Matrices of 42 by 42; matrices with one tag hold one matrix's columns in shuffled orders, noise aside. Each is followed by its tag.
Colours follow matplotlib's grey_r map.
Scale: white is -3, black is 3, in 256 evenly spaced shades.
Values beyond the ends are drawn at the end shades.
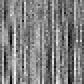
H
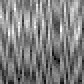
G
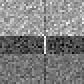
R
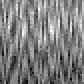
G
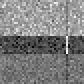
R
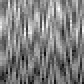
G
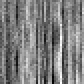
H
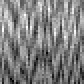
G
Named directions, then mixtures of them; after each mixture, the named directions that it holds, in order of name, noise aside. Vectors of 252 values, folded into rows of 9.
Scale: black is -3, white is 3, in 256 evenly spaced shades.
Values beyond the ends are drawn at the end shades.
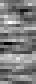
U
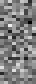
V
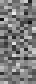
V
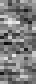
U, V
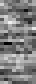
U, V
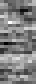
U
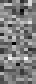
U, V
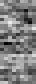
U, V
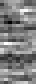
U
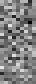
V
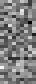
V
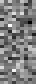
V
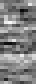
U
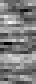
U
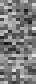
U, V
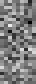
V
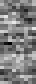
U, V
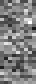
U, V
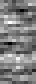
U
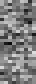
U, V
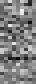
U, V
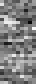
U, V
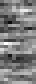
U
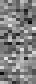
U, V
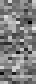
U, V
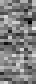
U, V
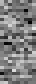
U, V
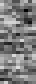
U, V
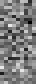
V
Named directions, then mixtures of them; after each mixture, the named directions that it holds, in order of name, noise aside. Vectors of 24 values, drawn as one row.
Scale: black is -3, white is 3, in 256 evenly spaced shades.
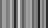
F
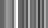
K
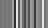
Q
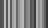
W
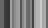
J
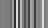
Q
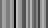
F, Q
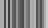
W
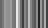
F, K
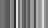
J, Q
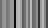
F, Q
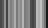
J, W
